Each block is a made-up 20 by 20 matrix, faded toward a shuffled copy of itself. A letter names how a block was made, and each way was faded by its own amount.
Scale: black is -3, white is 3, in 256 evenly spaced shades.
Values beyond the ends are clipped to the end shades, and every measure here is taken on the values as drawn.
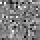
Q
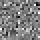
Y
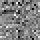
Q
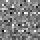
Y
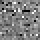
Y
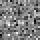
Q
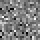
Q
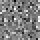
Q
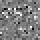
Y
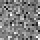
Q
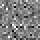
Q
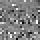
Y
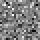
Q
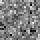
Q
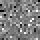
Q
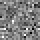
Q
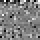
Y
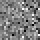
Q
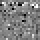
Y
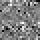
Y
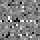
Y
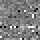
Y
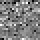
Y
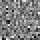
Q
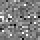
Q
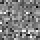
Y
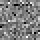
Q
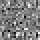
Q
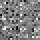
Q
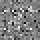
Q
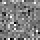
Q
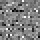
Y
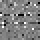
Y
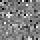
Y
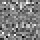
Q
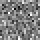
Q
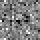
Y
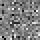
Q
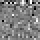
Y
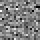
Q
